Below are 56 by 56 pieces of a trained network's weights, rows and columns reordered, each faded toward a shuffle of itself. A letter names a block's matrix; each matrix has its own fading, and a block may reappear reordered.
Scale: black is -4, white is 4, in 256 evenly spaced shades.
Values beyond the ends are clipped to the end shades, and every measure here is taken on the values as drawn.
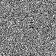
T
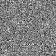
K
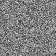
K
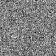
K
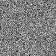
K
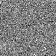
T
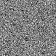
T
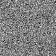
T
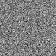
K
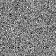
K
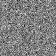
T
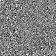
T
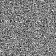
K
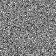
T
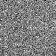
K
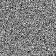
T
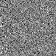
T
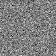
T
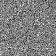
T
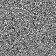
T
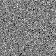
T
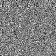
K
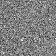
K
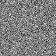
T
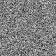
K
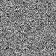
K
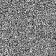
K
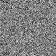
K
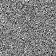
T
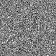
K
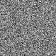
K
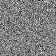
T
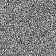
K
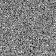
T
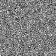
T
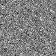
T
